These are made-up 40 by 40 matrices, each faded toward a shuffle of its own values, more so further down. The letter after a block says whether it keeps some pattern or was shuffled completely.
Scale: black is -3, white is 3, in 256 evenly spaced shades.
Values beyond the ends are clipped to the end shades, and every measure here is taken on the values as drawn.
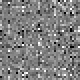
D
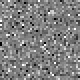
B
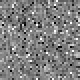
B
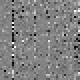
D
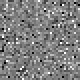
B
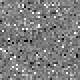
B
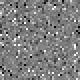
B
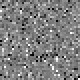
B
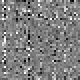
D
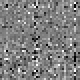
D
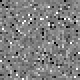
B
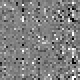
D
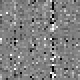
D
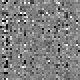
D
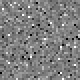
B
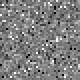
B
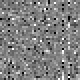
D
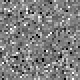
B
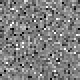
B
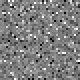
B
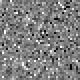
B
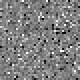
B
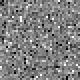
B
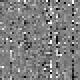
D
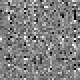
D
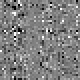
D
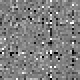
D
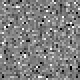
B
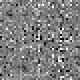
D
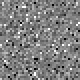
B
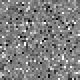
B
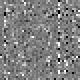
D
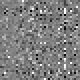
D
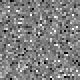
B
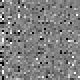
D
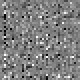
D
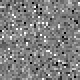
B
